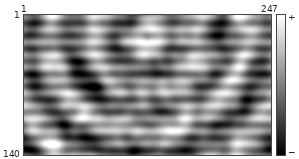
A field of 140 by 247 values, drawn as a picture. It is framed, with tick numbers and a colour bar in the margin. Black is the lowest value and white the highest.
Stripes running across repeat 11 times from top to bottom. The ninth with the lowest average is the middle left. Concentric rings centre on the top middle. There is no overall slope.
